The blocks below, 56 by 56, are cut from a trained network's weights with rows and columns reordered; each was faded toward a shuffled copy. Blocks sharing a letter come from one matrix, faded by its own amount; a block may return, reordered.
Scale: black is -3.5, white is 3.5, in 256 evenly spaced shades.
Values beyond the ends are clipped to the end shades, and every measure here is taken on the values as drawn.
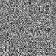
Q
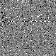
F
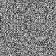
Q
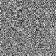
Q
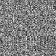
Q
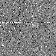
F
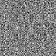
Q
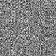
Q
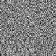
Q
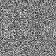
Q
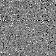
F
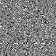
F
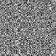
Q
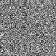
Q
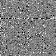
F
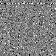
F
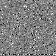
F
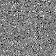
F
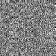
Q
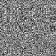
Q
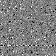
F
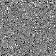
F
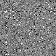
F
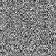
Q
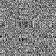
Q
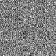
Q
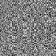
Q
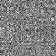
Q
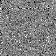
F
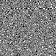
F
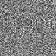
Q
